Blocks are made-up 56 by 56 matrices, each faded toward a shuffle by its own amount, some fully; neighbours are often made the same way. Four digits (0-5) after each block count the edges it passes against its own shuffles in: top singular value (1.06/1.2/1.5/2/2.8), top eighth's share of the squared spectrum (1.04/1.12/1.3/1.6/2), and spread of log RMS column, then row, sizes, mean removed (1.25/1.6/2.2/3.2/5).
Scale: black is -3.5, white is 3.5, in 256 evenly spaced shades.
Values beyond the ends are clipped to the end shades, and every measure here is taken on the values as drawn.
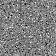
0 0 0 0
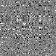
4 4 2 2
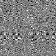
4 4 2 2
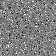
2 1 0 0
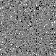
3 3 1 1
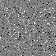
3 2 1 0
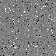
3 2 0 0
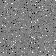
1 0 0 0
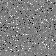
1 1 0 1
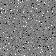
2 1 0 0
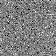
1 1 0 0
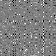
4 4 2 2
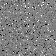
1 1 0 0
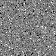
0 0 0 0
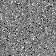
1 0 0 0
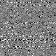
2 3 0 3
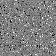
1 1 0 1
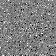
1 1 0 1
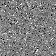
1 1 0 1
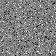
0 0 0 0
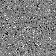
1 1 0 1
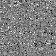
1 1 0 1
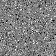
0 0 0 0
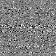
1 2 0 3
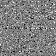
1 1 0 2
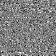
1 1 0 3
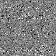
1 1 0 2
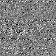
1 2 0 3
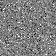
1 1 0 0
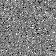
0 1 0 0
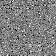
0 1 0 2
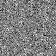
1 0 0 0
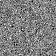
1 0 0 0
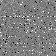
2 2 0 1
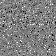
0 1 0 1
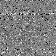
1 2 0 2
